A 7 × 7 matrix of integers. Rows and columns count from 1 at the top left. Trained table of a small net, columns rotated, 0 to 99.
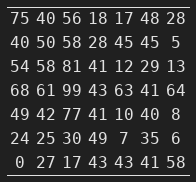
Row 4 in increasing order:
41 43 61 63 64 68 99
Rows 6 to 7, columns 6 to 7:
35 6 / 41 58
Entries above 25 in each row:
5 6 5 7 5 3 5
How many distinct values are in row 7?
6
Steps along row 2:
up up down up same down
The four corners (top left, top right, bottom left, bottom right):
75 28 0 58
